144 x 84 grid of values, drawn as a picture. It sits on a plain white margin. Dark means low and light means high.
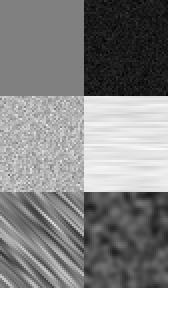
It is made of 3 by 2 panels. Panel 1,1: middling, flat. Panel 1,2: very low, fine-grained, faint in contrast. Panel 2,1: high, fine-grained. Panel 2,2: very high, streaked across, faint in contrast. Panel 3,1: middling, slanting down to the right, strong in contrast. Panel 3,2: low, blotchy.
